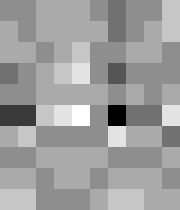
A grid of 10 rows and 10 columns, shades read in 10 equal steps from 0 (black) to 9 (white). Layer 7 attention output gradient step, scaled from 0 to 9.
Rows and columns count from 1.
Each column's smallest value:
2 2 5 5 5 5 0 4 4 4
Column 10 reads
7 7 5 5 6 8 4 6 5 6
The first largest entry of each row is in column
10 10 5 5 3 5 7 3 1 1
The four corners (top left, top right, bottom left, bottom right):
5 7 7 6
